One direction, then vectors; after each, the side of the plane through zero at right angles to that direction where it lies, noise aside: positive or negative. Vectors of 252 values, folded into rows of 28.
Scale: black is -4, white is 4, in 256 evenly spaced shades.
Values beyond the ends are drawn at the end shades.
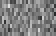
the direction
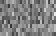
negative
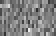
positive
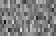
positive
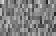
positive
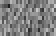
negative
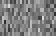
positive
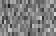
negative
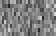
negative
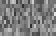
negative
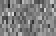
negative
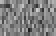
negative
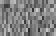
negative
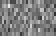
positive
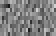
negative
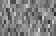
positive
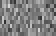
positive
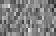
positive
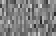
positive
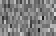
negative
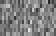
positive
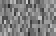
negative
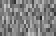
positive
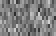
negative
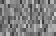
negative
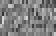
positive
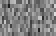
negative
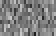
negative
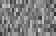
positive
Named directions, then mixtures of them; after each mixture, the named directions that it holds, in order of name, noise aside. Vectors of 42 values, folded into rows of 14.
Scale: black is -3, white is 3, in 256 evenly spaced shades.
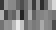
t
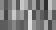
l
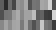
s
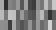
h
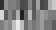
t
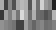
s, t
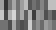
h, l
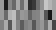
h, s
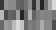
t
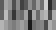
l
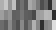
s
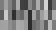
l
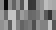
h, s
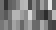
l, s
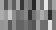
h, l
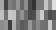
h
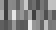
h, l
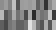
l, s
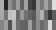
h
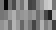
h, s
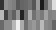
t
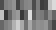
l, t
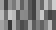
h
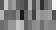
s, t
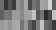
s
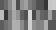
l, t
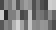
l, t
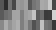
s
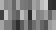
l, t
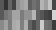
s
